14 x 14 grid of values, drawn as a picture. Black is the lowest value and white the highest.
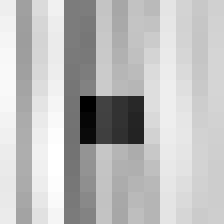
Grain: streaks running down. Ninth with the lowest average: centre. Odd patch: lower, in the centre. Histogram: skewed, a long tail of low values. Slope: none.
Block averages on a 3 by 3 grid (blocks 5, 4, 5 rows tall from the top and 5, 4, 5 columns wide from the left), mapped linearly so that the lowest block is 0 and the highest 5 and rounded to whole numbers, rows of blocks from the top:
435
405
435
